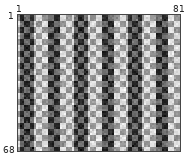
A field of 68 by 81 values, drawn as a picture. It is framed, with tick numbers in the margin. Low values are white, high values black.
Overall the values sit about 50% of the way up the scale. There is no overall slope. Stripes running up and down repeat 6 times from left to right.
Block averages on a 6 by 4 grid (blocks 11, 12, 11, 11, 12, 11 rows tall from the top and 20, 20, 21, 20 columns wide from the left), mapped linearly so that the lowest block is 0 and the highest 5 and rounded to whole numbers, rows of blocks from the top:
5140
5140
5140
5140
5140
5140
